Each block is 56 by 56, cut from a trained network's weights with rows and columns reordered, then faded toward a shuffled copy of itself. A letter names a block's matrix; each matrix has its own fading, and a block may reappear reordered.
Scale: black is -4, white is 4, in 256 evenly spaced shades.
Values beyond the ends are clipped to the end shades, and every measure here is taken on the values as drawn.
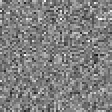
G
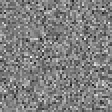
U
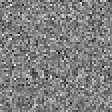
U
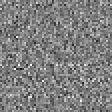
G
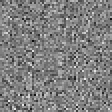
G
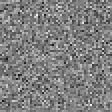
G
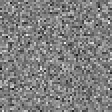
G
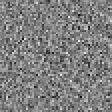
G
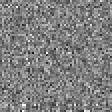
G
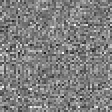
G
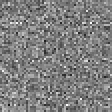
G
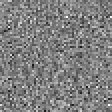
G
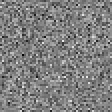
G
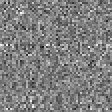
G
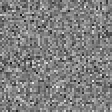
G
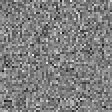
G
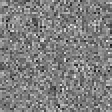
U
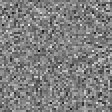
G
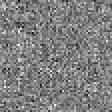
U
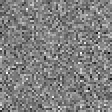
U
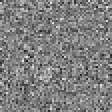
U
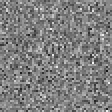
U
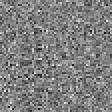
G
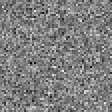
U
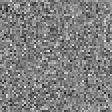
U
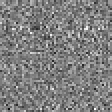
G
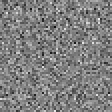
G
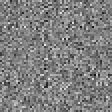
G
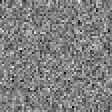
U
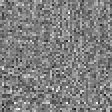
G
